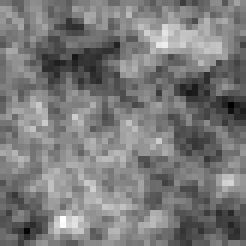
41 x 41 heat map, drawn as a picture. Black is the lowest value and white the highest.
The texture is blotchy. The values follow a bell shape. Overall the values sit about 50% of the way up the scale. The halves do not mirror each other. The ninth with the lowest average is the middle right.
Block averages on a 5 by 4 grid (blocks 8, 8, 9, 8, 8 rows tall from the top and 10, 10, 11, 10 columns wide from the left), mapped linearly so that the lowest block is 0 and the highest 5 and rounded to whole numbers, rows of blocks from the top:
3254
2032
4430
4533
2530
